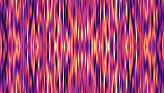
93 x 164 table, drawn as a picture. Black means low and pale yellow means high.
The ninth with the highest average is the centre. There is no overall slope. It mirrors both left to right and top to bottom. Streaks run downward.
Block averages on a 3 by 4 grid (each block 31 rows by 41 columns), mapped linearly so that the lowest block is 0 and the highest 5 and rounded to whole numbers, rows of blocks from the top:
0 3 3 0
4 5 5 4
0 3 3 0
